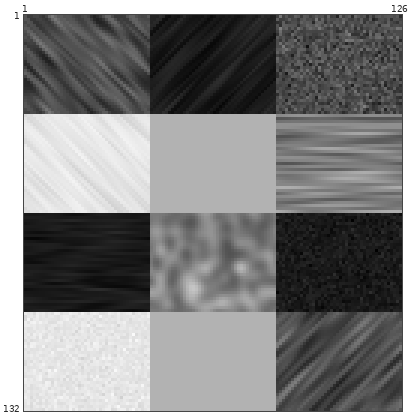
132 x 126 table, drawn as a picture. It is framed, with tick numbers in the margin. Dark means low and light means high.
It is made of 4 by 3 panels. Panel 1,1: low, slanting down to the right. Panel 1,2: very low, slanting up to the right, faint in contrast. Panel 1,3: low, fine-grained. Panel 2,1: very high, slanting down to the right, faint in contrast. Panel 2,2: high, flat. Panel 2,3: middling, streaked across. Panel 3,1: very low, streaked across, faint in contrast. Panel 3,2: middling, blotchy. Panel 3,3: very low, fine-grained, faint in contrast. Panel 4,1: very high, fine-grained, faint in contrast. Panel 4,2: high, flat. Panel 4,3: low, slanting up to the right.
